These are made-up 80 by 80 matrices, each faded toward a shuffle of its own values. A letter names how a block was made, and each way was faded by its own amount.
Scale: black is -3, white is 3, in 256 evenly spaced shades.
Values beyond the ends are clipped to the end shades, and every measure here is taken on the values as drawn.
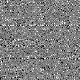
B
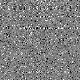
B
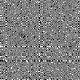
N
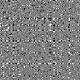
N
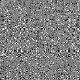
B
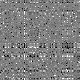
N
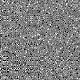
B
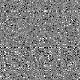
B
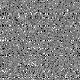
B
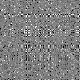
N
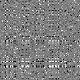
N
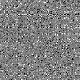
B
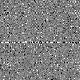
B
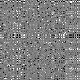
N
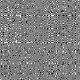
N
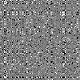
N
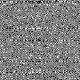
B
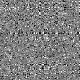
B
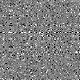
B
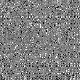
B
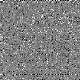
B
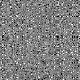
B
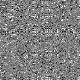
B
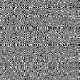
N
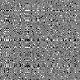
N
